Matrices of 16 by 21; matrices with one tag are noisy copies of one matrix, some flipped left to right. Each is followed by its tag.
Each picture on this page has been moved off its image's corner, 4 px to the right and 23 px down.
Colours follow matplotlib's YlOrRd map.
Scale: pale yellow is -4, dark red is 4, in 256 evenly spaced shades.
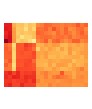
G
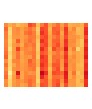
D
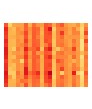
D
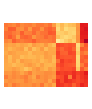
G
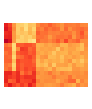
G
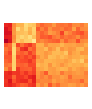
G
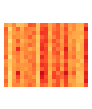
D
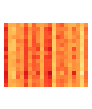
D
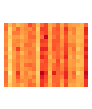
D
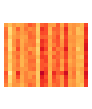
D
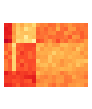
G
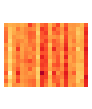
D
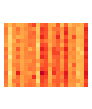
D
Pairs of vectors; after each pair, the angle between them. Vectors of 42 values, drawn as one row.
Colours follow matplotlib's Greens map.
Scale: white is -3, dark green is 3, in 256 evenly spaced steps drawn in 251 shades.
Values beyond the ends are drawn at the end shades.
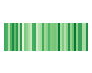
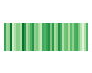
orthogonal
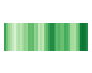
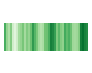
nearly parallel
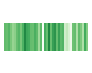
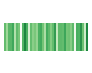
orthogonal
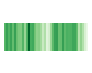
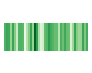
orthogonal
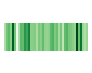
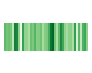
partly opposed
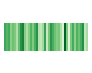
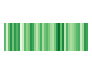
partly opposed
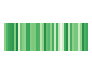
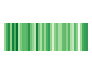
partly aligned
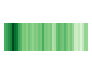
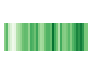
nearly opposite
